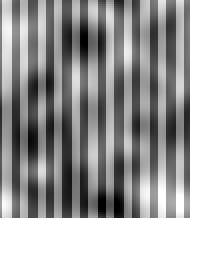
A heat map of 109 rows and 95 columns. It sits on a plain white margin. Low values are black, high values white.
The bottom middle is the ninth with the lowest average. There are no lone odd cells. Overall the values sit about 50% of the way up the scale. No overall slope runs across the table. Upright stripes repeat 11 times across the table.
